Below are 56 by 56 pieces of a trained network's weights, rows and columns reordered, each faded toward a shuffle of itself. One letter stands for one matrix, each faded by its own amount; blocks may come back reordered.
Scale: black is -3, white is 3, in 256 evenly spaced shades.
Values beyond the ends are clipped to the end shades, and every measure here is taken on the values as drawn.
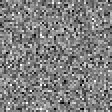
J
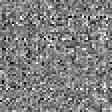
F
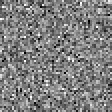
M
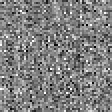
F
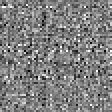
F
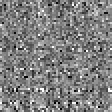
F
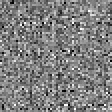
F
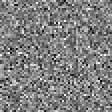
J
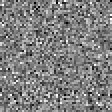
M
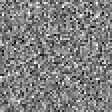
J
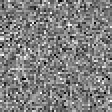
M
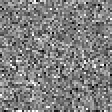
M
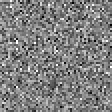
J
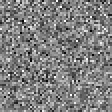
M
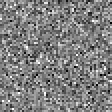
M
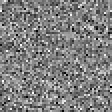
M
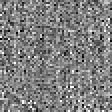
F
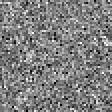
M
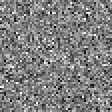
M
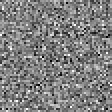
J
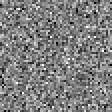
M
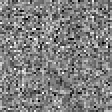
F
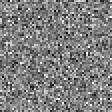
J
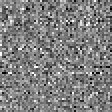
F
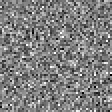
J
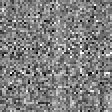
F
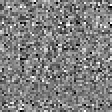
F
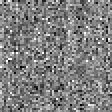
F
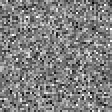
M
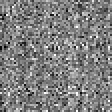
F
